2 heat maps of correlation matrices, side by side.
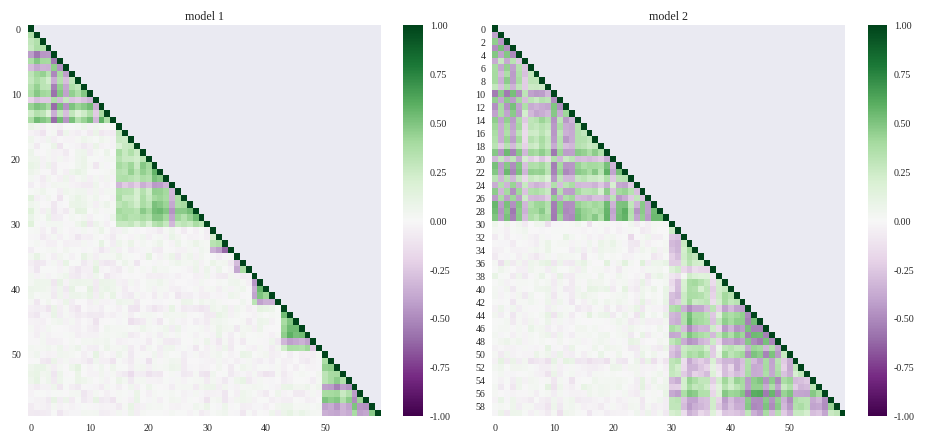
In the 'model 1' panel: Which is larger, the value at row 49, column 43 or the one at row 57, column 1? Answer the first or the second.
the first
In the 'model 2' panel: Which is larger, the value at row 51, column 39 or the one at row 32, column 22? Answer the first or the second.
the second
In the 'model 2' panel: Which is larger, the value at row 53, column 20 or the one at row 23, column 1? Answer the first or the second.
the first
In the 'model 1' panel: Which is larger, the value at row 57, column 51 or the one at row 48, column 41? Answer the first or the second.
the first
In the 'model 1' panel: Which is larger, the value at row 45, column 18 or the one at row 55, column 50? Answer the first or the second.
the first
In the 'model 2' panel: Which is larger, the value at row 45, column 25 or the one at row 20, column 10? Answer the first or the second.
the second
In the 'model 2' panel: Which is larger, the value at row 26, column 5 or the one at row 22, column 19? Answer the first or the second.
the second
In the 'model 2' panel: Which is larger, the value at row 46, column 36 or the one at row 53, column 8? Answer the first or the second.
the second
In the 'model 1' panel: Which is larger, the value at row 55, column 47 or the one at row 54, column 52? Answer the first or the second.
the second
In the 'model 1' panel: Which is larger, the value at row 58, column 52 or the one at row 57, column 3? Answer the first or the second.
the second
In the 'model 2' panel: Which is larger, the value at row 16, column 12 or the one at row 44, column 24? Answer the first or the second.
the second
